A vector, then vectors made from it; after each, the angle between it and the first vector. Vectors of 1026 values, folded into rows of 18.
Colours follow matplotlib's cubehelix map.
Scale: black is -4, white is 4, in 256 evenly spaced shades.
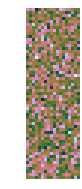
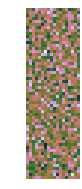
orthogonal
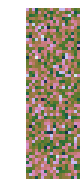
nearly parallel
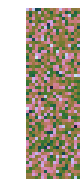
nearly parallel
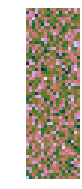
orthogonal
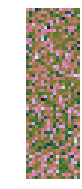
nearly parallel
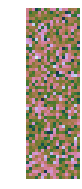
nearly parallel
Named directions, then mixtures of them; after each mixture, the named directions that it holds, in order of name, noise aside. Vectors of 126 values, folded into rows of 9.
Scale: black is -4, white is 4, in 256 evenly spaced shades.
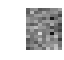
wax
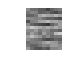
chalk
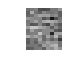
chalk, wax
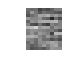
chalk, wax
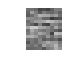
chalk, wax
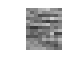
chalk, wax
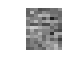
chalk, wax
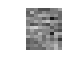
chalk, wax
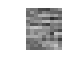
chalk, wax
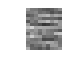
chalk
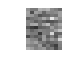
chalk, wax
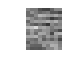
chalk, wax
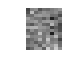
wax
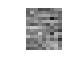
chalk, wax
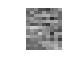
chalk, wax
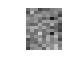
wax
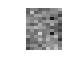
wax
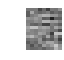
chalk, wax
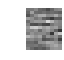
chalk, wax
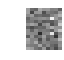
wax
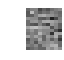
chalk, wax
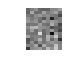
wax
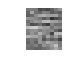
chalk, wax
